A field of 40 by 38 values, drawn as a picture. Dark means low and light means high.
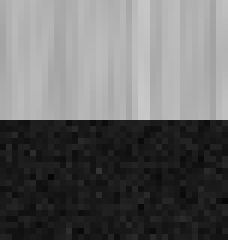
The table splits into 2 rows of 1 panel. Panel 1,1: high, streaked downward, faint in contrast. Panel 2,1: very low, fine-grained, faint in contrast.
